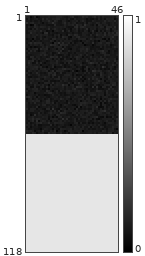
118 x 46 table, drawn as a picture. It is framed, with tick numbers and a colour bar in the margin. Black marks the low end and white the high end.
The table splits into 2 rows of 1 panel. Panel 1,1: very low, fine-grained, faint in contrast. Panel 2,1: very high, flat.
